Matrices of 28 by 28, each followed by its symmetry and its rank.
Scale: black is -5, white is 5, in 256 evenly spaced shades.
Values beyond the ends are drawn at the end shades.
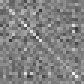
symmetric, rank five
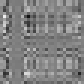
neither, rank two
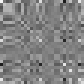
symmetric, rank three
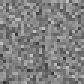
neither, full rank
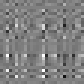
neither, rank two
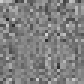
neither, rank five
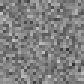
neither, full rank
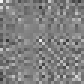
symmetric, rank three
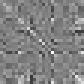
symmetric, rank five
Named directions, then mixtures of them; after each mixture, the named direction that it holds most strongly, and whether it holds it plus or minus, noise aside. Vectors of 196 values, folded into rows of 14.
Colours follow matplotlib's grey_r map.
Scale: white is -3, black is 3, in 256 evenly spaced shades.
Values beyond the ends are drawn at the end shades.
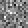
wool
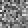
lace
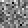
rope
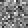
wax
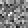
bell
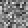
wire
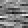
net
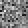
lace, minus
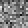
wire, plus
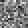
wax, plus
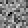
bell, minus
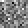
rope, plus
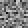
wax, minus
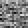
net, plus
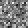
wire, plus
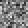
wire, plus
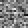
wax, plus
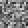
wire, minus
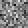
wool, plus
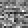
net, plus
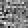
lace, minus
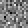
wool, minus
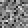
wax, minus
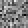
lace, minus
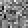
lace, minus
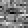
net, plus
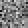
lace, minus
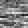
net, minus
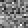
rope, minus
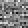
net, plus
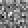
bell, plus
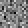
wool, minus
